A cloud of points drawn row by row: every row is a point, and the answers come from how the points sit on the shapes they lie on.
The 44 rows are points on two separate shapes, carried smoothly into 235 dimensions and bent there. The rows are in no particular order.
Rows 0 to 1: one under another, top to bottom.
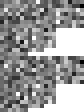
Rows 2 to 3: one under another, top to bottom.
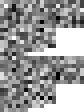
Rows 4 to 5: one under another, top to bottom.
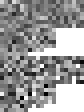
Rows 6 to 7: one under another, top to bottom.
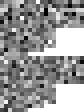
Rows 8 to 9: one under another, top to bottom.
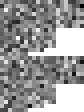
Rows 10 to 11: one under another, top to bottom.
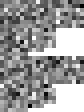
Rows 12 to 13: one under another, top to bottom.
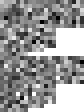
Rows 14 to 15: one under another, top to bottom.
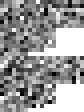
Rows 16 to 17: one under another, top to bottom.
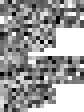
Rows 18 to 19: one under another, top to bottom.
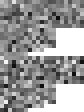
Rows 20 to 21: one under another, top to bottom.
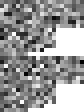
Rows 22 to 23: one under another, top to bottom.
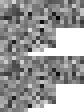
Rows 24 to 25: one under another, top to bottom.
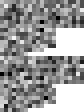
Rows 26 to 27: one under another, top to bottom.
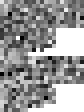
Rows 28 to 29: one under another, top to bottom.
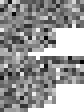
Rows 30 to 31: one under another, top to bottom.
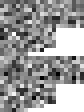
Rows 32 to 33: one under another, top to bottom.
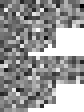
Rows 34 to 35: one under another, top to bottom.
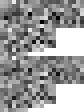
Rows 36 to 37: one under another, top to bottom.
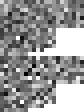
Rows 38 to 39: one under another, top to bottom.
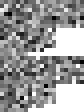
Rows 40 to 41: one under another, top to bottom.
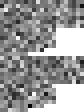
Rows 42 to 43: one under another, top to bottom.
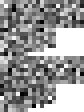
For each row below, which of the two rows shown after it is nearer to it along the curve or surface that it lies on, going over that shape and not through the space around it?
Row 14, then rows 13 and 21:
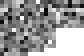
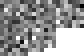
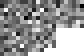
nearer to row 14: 13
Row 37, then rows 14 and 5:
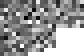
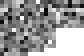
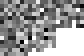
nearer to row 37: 5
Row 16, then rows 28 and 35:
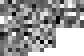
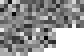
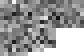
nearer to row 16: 35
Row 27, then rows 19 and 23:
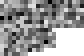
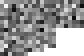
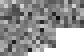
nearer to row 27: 19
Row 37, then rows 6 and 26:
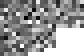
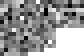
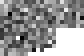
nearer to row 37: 26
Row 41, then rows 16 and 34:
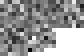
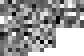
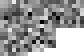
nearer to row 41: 34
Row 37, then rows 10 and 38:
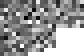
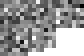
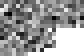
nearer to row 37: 38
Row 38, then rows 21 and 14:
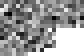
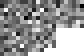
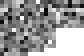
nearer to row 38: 21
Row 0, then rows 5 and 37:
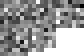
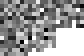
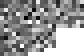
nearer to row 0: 5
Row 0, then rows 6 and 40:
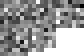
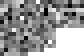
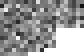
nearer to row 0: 6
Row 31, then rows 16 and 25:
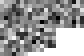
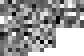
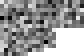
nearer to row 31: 16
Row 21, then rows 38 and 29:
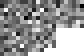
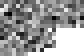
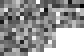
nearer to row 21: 38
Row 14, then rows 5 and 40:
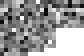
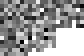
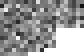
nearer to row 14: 5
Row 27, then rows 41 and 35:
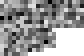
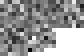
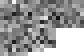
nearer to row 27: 41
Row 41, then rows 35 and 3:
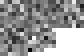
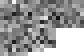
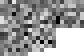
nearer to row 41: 35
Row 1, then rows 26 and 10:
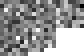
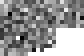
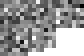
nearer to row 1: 10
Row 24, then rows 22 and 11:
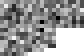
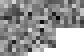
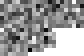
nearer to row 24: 22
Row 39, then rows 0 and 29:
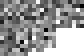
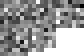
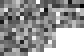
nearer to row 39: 0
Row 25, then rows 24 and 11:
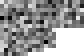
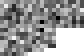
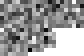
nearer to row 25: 11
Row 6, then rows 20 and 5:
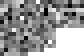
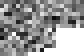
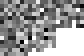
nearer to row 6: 5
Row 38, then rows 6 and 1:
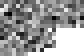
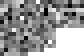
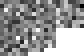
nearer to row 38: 1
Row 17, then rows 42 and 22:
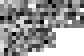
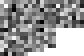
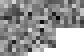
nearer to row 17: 42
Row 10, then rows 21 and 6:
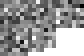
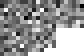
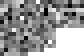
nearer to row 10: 6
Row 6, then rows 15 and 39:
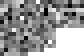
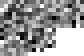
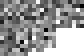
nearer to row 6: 39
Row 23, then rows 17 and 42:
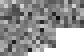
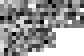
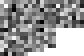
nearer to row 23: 42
